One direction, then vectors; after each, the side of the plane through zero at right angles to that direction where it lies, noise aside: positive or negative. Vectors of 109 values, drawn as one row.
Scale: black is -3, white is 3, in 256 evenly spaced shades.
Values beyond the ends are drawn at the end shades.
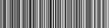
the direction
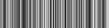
positive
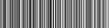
positive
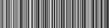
negative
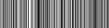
negative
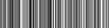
positive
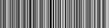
positive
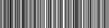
positive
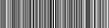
positive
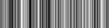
positive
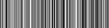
negative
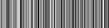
negative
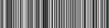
negative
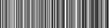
negative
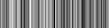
negative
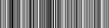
positive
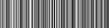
negative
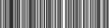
positive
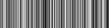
negative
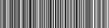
positive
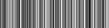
positive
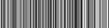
positive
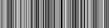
negative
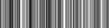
positive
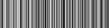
negative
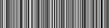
negative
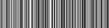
negative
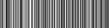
negative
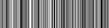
negative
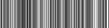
positive
